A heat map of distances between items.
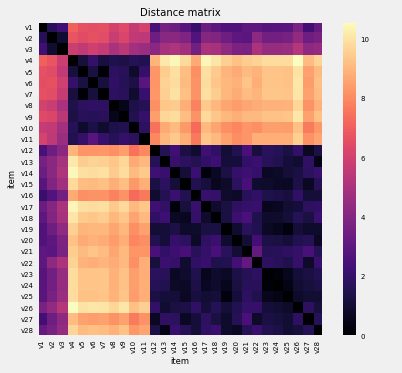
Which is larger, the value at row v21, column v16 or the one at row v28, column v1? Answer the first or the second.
the second
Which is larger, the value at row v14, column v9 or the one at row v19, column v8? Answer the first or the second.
the first
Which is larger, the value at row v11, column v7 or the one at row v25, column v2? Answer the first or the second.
the second
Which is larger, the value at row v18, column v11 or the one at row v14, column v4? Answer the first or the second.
the second
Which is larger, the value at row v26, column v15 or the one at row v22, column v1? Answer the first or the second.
the second
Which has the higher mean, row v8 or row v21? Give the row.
v8
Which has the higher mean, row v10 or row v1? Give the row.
v10
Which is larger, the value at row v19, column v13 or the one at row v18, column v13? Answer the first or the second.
the second
